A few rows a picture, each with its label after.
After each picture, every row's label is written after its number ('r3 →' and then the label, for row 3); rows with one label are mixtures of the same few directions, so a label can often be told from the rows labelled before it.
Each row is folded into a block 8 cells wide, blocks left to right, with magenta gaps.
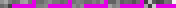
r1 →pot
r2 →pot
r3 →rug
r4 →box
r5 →rug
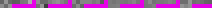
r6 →rug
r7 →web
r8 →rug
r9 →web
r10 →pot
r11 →box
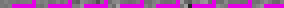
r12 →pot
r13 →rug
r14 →pot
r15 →web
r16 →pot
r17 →web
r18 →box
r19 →pot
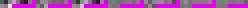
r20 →pot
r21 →web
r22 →pot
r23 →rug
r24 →rug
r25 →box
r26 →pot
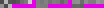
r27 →rug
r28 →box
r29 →box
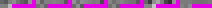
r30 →pot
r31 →rug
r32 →rug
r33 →rug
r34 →pot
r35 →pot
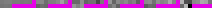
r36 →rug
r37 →box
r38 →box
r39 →rug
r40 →box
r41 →web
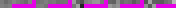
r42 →pot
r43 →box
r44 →web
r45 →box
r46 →rug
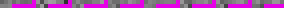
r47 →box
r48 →rug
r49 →rug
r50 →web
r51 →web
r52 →web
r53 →web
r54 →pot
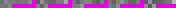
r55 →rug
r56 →rug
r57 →pot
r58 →pot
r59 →rug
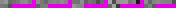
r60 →pot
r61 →box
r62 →box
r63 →rug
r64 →rug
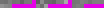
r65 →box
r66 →rug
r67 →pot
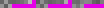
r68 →rug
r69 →rug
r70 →pot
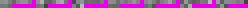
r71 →pot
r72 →pot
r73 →web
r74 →box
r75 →pot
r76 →rug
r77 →rug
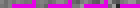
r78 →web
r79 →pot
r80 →pot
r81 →web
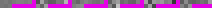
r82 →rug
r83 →rug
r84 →pot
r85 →web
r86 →rug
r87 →rug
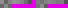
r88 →rug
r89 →rug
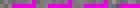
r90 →rug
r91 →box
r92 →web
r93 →pot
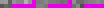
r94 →box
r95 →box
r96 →web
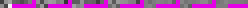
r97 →web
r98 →rug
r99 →box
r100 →rug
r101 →rug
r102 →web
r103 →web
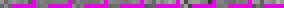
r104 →rug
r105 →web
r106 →rug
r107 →box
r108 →box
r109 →rug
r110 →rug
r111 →box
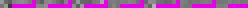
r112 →web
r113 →pot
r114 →rug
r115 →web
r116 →web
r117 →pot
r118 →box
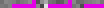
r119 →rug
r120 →web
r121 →web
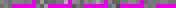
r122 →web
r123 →rug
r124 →box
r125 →web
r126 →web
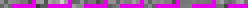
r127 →rug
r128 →box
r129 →box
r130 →box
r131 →rug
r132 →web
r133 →pot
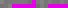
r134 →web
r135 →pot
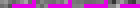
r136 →pot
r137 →rug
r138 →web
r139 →pot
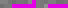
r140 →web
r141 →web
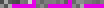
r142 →rug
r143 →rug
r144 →web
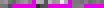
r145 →pot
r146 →box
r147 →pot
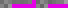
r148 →web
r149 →rug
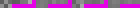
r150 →rug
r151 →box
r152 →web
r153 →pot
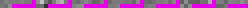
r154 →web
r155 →pot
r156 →pot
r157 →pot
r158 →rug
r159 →rug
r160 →box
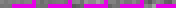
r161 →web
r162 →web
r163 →box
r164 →box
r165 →pot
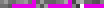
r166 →pot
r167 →rug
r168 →web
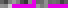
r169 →pot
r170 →box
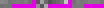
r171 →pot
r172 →rug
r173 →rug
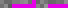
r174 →web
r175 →rug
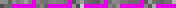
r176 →box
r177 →web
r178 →web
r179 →web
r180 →rug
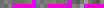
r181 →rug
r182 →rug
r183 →pot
